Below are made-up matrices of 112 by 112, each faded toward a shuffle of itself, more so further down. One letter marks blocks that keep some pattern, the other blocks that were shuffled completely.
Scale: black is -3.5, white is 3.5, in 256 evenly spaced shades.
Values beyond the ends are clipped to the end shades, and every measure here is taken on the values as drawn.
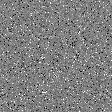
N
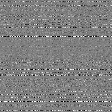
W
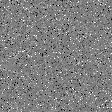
N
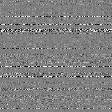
W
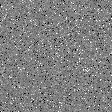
N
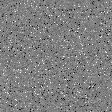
N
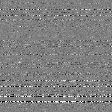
W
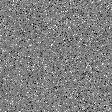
N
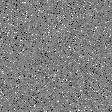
N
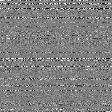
W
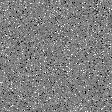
N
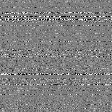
W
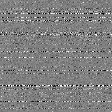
W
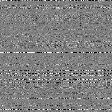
W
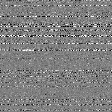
W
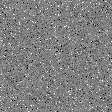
N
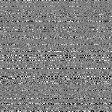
W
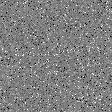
N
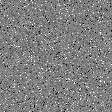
N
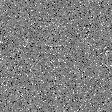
N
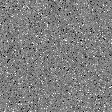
N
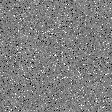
N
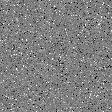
N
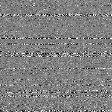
W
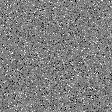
N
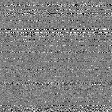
W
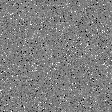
N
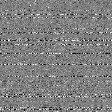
W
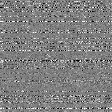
W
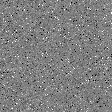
N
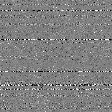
W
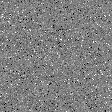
N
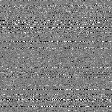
W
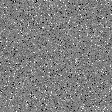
N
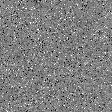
N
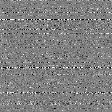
W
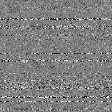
W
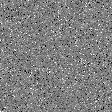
N
